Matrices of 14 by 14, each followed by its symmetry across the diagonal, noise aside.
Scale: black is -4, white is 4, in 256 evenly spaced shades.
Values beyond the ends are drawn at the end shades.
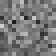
neither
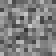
antisymmetric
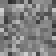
antisymmetric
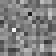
antisymmetric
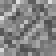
symmetric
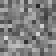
antisymmetric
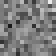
neither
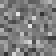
neither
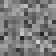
neither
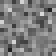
symmetric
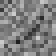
symmetric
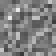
symmetric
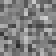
antisymmetric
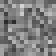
antisymmetric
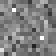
neither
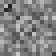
symmetric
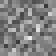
symmetric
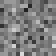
neither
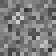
symmetric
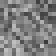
antisymmetric
